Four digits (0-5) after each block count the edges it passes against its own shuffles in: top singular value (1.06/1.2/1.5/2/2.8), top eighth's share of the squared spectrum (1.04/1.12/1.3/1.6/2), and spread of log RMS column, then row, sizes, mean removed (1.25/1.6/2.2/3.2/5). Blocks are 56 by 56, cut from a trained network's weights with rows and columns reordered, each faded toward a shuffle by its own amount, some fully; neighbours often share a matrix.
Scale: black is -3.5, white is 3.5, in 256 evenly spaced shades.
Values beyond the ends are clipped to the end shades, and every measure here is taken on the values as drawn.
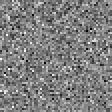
0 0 0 0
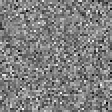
0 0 0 0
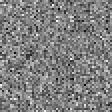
2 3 1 1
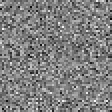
3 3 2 1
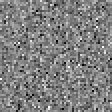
0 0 0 0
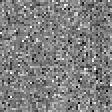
1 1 0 0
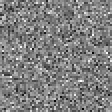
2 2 0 0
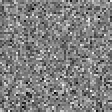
0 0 0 0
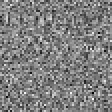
3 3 1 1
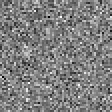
2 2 1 0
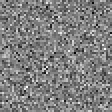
1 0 0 0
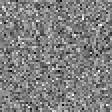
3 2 0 0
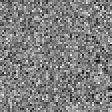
3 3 1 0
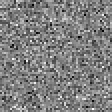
2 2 0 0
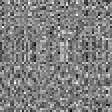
4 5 3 2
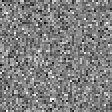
1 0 0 0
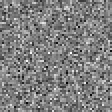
2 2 0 0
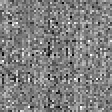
3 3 1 2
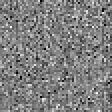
1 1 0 0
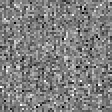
2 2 0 1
